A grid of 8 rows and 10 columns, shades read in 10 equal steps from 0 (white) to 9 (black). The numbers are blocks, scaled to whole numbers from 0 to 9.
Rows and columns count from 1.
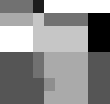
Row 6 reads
6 6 6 5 3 3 3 3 6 6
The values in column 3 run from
0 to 6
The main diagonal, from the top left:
5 3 0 2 3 3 3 3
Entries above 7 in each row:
1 2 2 2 0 0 0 0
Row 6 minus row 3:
6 6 6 3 1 1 1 1 -3 -3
